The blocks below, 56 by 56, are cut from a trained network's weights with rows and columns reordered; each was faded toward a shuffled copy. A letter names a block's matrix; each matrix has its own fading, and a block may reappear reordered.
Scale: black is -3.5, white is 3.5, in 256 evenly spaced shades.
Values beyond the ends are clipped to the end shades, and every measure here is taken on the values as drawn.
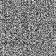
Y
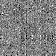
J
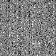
J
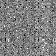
J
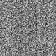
Y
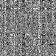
Y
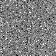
J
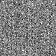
J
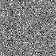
J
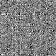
Y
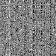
Y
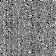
J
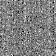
J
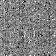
J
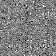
J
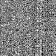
Y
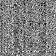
Y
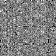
Y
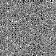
J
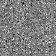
J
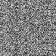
Y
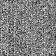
J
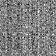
Y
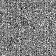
J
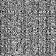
Y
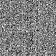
J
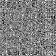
Y
